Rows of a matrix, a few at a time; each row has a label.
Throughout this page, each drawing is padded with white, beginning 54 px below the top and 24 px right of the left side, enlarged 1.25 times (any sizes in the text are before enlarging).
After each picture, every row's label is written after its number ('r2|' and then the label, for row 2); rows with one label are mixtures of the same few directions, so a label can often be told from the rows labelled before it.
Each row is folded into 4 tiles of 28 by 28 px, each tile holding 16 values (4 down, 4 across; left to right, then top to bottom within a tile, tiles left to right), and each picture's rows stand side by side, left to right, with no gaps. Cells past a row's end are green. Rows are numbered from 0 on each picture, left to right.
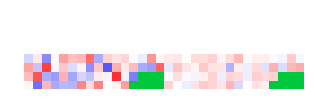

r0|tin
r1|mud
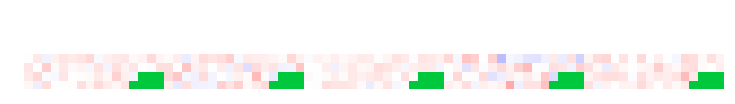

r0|tin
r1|tin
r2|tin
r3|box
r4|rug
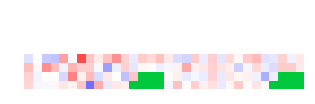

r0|box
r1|rug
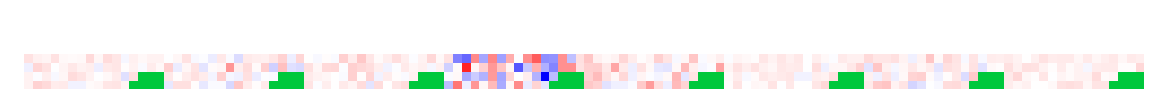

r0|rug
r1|mud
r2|box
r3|rug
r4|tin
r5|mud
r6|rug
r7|tin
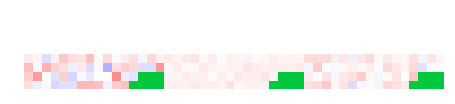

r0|tin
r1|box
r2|rug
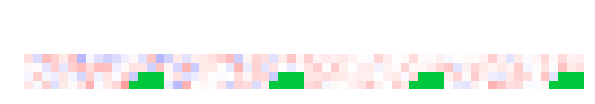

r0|box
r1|tin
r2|tin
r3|rug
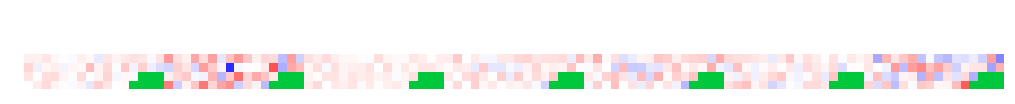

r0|mud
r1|mud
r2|tin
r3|box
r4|box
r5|rug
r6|box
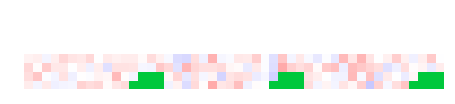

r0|tin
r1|rug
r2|box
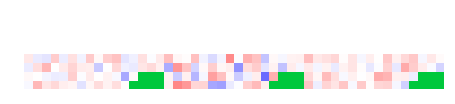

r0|rug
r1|rug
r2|mud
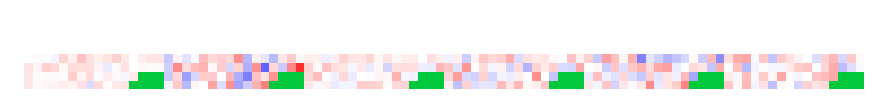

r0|box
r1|mud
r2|tin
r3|tin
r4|box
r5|rug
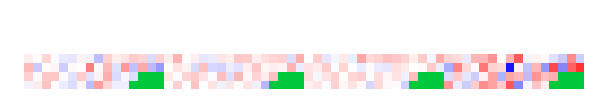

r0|mud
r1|box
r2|box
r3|mud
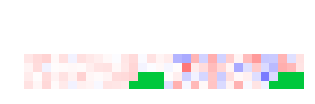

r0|rug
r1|rug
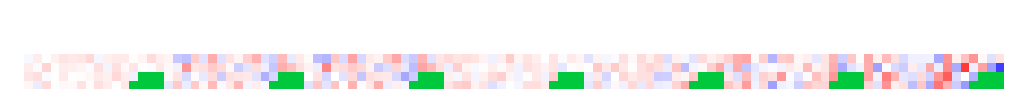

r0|tin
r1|rug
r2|rug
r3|rug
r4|mud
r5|rug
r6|mud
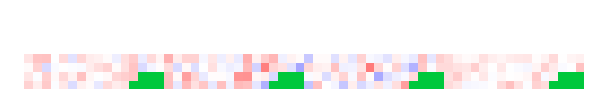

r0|rug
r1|mud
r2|mud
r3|tin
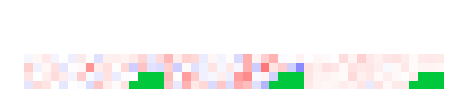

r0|mud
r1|mud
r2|box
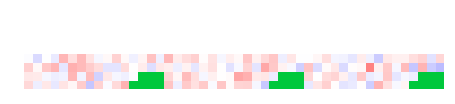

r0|box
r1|mud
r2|mud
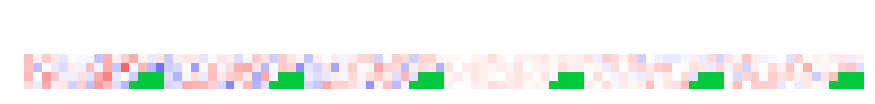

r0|mud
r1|tin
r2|tin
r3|rug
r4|box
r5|tin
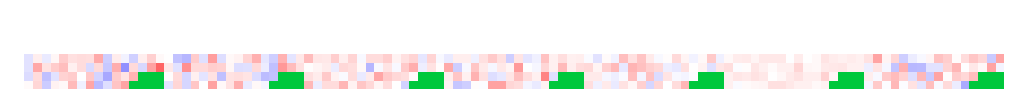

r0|mud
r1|rug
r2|mud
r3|rug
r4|box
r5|rug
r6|box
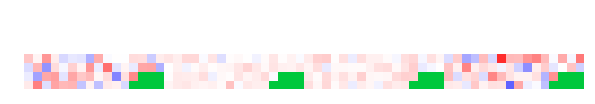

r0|tin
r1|box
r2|rug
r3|box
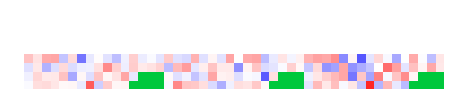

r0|box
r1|rug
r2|box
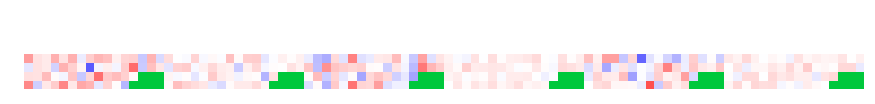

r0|mud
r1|rug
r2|rug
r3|rug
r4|box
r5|tin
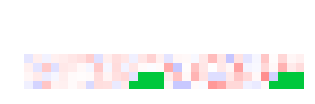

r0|tin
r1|rug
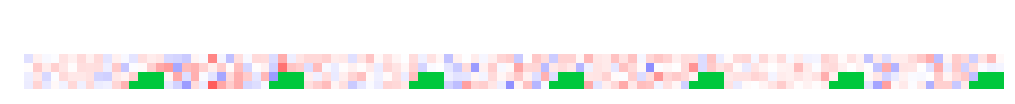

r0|mud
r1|rug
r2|rug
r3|tin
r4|mud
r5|rug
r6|tin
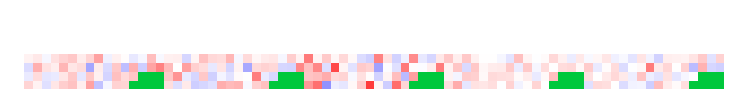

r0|mud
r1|tin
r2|tin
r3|tin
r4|mud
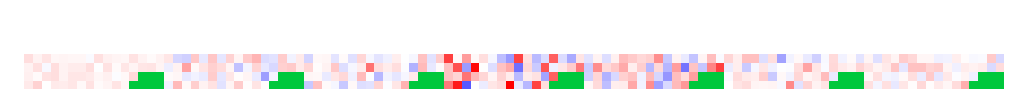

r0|tin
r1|rug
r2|mud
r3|tin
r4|mud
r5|box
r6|box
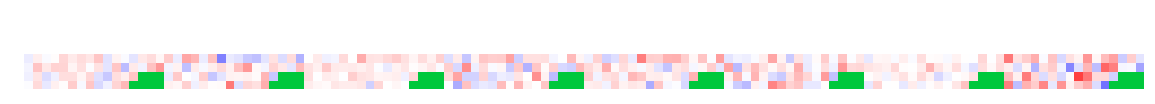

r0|mud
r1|box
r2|box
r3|tin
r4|box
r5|rug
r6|mud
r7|mud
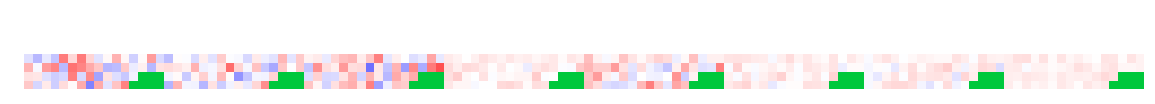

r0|box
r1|mud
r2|mud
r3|tin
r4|tin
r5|rug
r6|tin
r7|rug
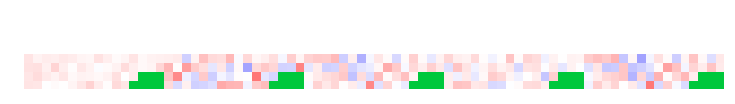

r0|tin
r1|tin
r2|box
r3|rug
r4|box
